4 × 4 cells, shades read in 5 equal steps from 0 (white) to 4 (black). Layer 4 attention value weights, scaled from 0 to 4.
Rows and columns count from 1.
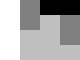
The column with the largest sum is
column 4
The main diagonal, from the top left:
0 2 1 1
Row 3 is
0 1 1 2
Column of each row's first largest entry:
3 2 4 2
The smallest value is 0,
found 4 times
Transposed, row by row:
0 0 0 0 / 2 2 1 1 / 4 1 1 1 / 4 2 2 1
